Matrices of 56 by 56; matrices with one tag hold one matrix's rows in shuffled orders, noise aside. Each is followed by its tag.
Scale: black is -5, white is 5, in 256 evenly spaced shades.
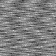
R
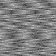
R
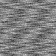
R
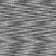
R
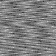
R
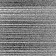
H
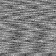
R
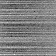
H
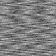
R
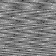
R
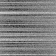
H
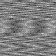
R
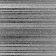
H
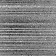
H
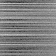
H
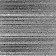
H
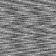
R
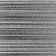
H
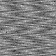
R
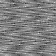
R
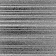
H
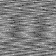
R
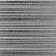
H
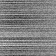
H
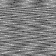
R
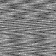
R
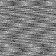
R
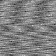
R
